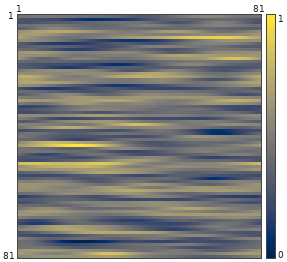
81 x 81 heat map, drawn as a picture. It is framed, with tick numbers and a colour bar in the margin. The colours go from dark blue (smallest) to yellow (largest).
Slope: none. Grain: streaks across. Histogram: bell-shaped. Stripes: horizontal, repeating 11 times.
